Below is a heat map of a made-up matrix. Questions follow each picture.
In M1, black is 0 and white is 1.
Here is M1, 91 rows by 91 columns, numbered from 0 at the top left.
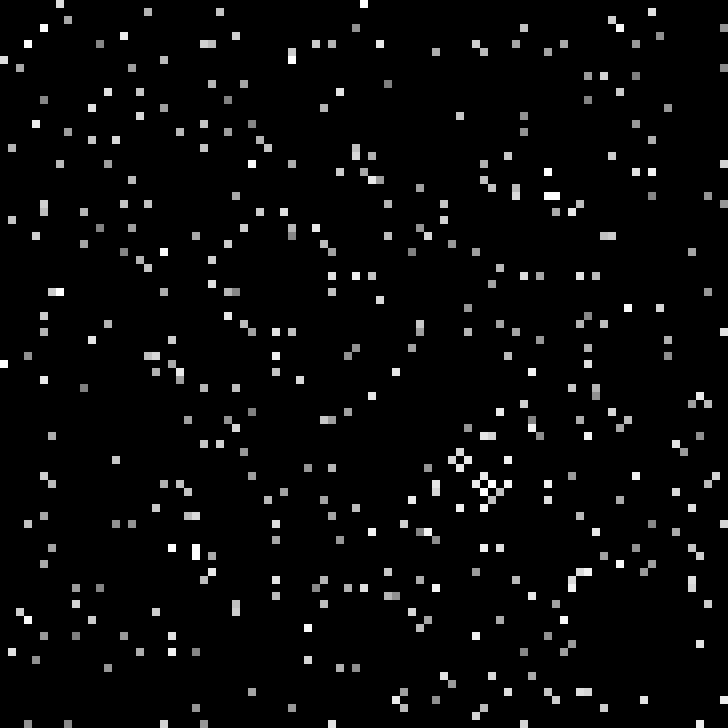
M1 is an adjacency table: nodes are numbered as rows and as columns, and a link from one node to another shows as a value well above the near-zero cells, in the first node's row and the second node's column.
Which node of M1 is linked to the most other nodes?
node 5
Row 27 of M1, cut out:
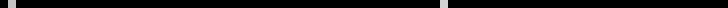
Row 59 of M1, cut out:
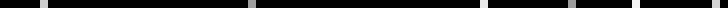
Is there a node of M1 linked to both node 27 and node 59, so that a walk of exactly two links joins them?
no
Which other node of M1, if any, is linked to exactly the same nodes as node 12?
node 39
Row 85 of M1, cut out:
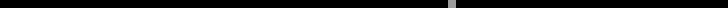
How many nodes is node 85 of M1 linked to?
1
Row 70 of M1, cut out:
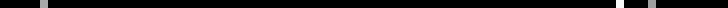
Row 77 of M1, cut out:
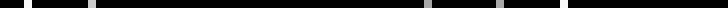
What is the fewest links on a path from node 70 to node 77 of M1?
1
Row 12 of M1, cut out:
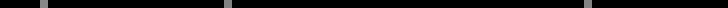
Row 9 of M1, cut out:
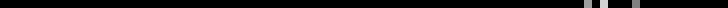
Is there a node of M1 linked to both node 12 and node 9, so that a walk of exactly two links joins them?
yes
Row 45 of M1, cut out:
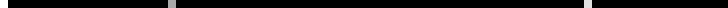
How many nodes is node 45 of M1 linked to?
3
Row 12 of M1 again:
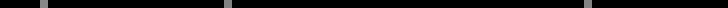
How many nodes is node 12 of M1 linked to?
3
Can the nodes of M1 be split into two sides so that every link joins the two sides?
no
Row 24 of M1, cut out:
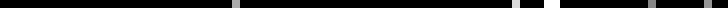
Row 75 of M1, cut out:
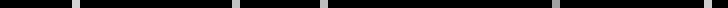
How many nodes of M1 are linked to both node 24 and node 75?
3
